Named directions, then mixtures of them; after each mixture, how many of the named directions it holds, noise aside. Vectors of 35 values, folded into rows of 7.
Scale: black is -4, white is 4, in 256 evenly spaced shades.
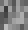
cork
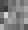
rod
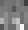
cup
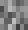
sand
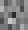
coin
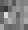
one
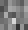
three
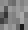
two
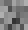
three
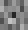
one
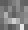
three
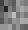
three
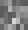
three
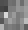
one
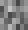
one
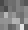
two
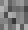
three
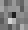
one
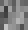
one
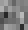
three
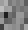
two
